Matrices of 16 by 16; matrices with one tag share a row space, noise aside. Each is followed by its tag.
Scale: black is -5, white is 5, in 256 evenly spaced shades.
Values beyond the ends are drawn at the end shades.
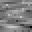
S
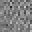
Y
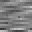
S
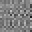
Y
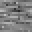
S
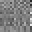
Y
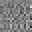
Y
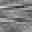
S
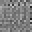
Y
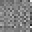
Y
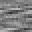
S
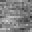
S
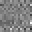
Y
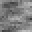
S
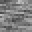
S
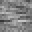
S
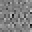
Y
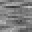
S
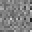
Y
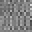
Y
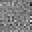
Y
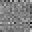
Y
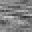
S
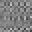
Y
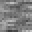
S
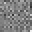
Y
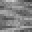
S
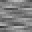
S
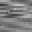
S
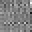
Y
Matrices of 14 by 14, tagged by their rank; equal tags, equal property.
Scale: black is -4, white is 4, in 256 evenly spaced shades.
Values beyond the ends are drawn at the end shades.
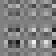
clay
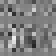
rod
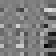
rod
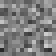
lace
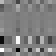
clay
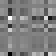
clay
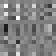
rod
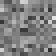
lace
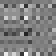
rod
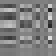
clay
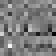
lace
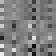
rod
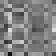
rod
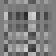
clay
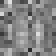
lace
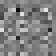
lace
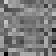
lace
